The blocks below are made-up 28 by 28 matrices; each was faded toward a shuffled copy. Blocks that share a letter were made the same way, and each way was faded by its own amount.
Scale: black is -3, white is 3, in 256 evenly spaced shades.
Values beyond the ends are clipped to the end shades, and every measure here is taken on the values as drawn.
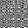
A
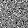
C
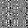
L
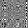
L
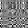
A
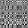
A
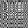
A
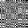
A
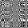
A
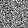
C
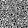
C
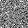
C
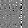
L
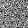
C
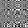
A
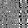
L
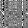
L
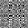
L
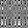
A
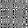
L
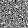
C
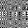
A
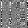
L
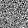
C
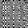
L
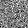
C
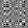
A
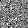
C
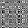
A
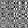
A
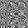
L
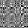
A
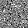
C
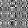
A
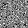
C
